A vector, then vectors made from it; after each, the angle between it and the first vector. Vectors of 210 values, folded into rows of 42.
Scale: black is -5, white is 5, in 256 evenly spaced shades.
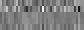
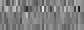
nearly parallel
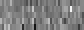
orthogonal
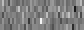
orthogonal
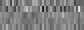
nearly opposite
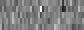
partly opposed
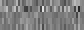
nearly parallel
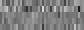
nearly parallel
